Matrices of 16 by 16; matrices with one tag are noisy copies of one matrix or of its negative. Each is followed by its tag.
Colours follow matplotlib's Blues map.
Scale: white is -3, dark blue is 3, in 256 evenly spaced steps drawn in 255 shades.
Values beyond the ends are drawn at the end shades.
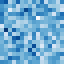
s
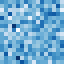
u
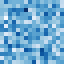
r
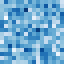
r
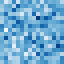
s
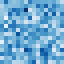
r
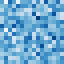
s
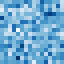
u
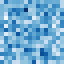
r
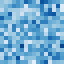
u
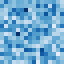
r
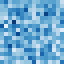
r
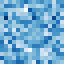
r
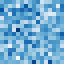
u
